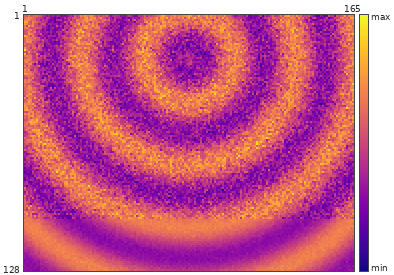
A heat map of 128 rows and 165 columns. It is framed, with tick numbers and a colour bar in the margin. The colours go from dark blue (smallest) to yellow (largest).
Concentric rings centre on the top middle. There is no overall slope. On average the colour sits 50% of the way up the scale. A horizontal seam about 80% of the way down splits the table, and the bottom part is calmer. No single row or column stands out from its neighbours.
